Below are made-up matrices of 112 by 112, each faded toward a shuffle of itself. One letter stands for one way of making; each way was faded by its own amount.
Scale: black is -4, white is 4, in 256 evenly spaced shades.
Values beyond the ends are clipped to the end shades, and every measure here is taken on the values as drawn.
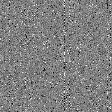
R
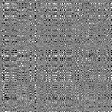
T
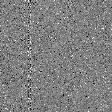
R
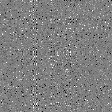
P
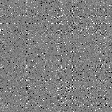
P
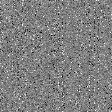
R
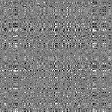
T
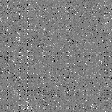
P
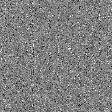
R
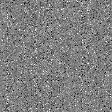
R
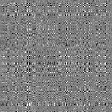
T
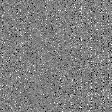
R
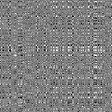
T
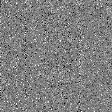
R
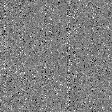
R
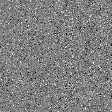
R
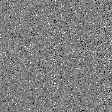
R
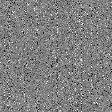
R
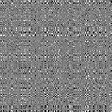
T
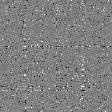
P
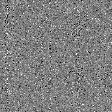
R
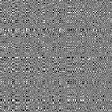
T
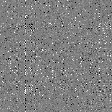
P
